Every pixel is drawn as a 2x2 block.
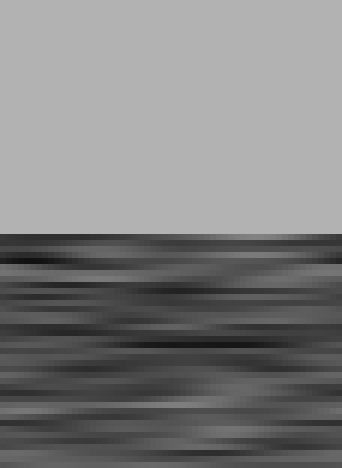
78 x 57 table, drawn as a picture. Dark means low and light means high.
It is made of 2 by 1 panels. Panel 1,1: high, flat. Panel 2,1: low, streaked across.
